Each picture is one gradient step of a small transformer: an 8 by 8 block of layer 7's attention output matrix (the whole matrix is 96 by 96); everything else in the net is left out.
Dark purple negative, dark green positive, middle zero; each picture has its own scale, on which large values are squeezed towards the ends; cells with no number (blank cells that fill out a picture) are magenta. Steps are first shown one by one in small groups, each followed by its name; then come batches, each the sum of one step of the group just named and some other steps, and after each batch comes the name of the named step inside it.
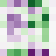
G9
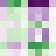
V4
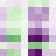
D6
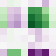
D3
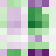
D3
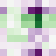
D6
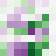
G9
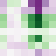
V4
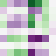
G9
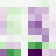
D6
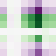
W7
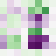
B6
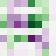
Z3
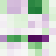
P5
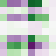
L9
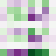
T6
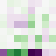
Z3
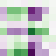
T6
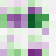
Z3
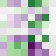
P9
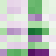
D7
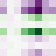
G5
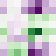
G5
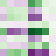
D7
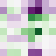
G5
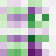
P9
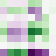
D7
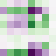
P9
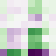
D7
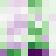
D7
